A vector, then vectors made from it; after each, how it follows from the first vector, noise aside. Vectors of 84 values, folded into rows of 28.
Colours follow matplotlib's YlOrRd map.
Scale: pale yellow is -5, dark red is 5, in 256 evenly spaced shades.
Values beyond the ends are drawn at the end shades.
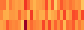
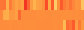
partly zeroed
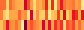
scaled up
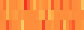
partly zeroed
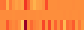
partly zeroed
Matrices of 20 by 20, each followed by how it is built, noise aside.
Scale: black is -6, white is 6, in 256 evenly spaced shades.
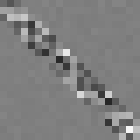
banded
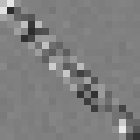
banded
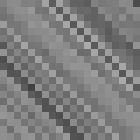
Toeplitz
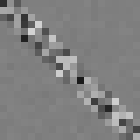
banded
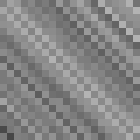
Toeplitz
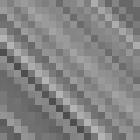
Toeplitz
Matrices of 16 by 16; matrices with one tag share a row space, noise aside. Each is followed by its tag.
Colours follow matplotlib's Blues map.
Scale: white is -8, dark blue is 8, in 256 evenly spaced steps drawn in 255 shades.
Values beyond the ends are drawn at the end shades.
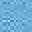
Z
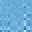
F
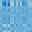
Z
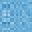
Z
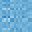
Z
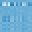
Z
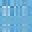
Z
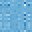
F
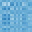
Z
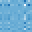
F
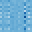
F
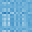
Z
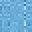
F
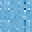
F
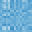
Z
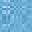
Z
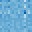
F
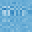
Z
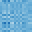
Z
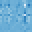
F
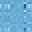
F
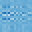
Z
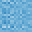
Z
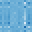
F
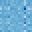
F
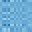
Z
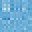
Z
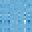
F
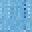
F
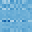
Z
